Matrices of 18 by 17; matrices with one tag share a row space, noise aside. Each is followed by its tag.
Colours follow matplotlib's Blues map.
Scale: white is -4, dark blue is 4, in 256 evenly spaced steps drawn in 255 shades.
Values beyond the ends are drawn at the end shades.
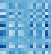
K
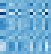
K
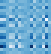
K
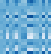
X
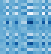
X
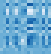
X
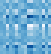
X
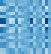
K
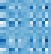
K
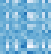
X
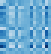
K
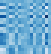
K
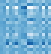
X
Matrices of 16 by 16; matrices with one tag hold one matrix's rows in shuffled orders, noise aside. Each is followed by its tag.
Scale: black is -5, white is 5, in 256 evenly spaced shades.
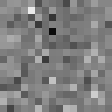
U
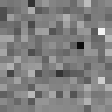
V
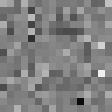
V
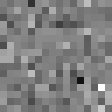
V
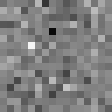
U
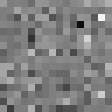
V
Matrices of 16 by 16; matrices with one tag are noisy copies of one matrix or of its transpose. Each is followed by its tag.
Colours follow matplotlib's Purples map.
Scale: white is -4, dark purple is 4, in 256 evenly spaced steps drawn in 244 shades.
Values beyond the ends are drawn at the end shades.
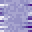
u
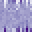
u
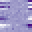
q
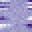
q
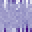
u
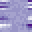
q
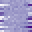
u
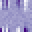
q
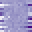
u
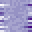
u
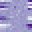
q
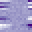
q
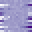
u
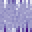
u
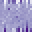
u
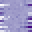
u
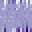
u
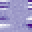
q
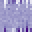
u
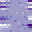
q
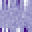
q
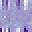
q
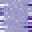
u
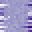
u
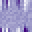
q
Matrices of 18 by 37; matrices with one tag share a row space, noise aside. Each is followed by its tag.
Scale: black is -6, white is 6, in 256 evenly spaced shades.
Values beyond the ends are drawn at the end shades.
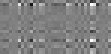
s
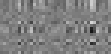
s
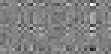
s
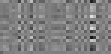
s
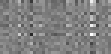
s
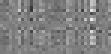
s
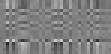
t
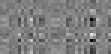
s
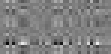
t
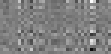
s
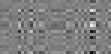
s
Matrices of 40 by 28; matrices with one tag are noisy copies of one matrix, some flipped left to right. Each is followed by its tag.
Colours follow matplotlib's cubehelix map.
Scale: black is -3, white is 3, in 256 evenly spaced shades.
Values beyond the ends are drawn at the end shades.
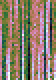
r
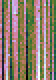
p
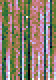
r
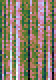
p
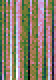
p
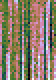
r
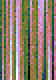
p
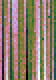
p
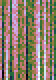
p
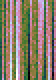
p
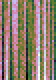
p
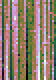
p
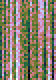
p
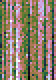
p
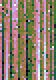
p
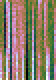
r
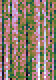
p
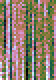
r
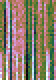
r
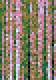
p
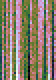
p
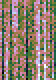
p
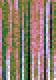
r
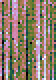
p
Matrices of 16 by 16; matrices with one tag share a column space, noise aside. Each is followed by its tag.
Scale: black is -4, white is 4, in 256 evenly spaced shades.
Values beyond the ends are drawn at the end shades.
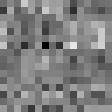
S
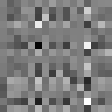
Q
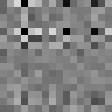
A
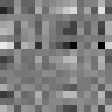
S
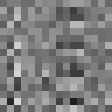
Q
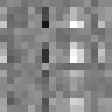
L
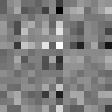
S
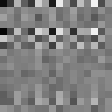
A
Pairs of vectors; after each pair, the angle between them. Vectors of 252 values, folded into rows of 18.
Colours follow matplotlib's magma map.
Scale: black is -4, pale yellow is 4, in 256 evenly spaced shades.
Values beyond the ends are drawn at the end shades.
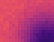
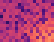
partly opposed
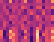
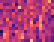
partly opposed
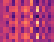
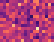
partly opposed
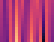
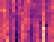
nearly opposite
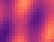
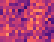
partly opposed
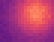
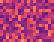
orthogonal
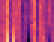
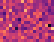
orthogonal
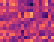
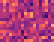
nearly parallel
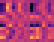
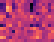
nearly parallel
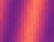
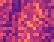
partly aligned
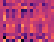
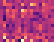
nearly opposite
